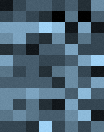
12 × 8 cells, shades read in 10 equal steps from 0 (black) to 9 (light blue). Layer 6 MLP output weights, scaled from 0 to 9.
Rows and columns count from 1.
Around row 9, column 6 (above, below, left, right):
6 7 6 8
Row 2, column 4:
2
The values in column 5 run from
0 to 8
